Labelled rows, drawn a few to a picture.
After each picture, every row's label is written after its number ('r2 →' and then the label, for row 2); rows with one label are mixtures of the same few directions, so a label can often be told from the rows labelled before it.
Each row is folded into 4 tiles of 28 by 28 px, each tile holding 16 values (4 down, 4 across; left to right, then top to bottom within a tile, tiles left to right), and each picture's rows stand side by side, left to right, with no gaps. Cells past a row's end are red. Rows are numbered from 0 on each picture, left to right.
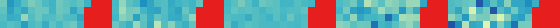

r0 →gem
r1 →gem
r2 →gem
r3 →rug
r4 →rug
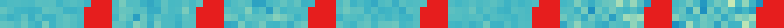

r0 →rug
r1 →gem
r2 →rug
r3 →gem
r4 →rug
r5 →rug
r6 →rug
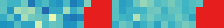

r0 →rug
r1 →gem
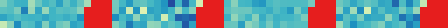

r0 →rug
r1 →rug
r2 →gem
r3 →rug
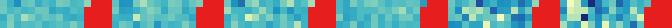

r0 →gem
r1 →gem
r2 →gem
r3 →gem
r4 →rug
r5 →gem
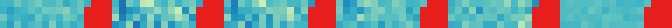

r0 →gem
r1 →gem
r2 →gem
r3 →gem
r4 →rug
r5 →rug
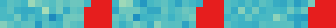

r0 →rug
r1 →gem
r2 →rug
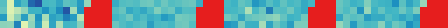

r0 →gem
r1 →rug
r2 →rug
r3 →rug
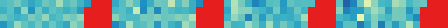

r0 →rug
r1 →rug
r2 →gem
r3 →gem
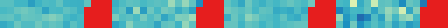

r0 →rug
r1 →rug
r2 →gem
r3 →gem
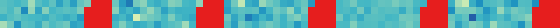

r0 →rug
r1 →gem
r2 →gem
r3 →rug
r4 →gem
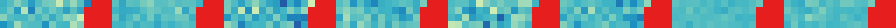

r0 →rug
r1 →gem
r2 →rug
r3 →gem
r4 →rug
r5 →rug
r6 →rug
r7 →gem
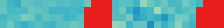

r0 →gem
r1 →rug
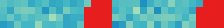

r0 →rug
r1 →rug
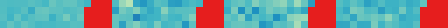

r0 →rug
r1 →gem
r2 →rug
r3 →rug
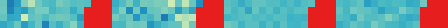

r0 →gem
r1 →rug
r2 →rug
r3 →rug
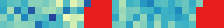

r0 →rug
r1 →gem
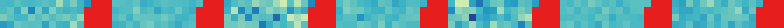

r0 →rug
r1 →rug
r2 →rug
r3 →gem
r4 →gem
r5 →rug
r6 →gem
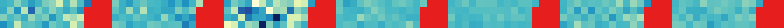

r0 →rug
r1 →rug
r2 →rug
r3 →gem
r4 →gem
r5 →rug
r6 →rug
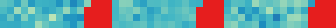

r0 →rug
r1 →gem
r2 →rug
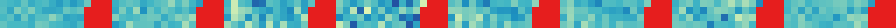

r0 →rug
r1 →rug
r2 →gem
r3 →rug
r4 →gem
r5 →gem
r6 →rug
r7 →rug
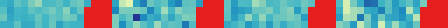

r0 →gem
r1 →gem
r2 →gem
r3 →gem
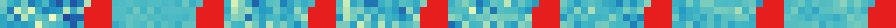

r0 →rug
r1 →rug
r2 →gem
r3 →gem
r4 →rug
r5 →rug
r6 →gem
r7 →rug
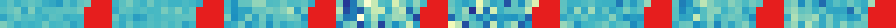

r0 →rug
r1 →gem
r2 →gem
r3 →gem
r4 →rug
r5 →rug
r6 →gem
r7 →gem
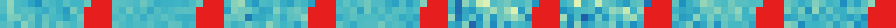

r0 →gem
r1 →rug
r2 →gem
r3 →rug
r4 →gem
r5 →gem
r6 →gem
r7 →rug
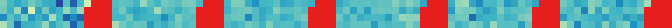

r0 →rug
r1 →rug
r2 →gem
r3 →rug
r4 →gem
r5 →rug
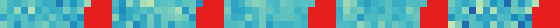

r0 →rug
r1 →gem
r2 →gem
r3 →gem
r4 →rug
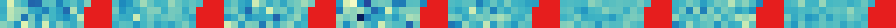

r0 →gem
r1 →gem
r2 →rug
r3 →gem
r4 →rug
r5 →rug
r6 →rug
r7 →gem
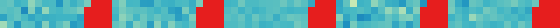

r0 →rug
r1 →gem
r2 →rug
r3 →gem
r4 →gem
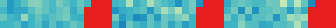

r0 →gem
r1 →gem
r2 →rug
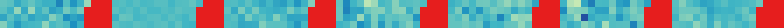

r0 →rug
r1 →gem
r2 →rug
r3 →gem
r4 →rug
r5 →gem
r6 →gem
